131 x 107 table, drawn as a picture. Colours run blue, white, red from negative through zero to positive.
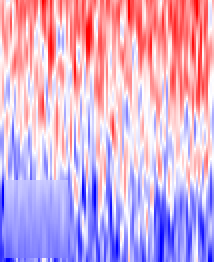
Calmest part: bottom left. Slope: up to the top. Odd patch: calmer, in the bottom left. Grain: streaks running down.
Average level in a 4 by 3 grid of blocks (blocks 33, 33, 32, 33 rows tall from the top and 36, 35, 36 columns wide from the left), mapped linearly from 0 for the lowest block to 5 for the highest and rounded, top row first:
455
334
222
000
